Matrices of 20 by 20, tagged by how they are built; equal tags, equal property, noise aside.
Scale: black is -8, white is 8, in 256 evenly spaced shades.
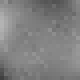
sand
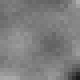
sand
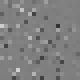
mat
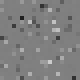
mat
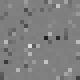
mat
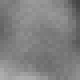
sand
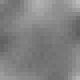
sand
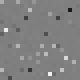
mat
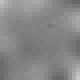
sand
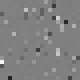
mat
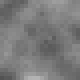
sand
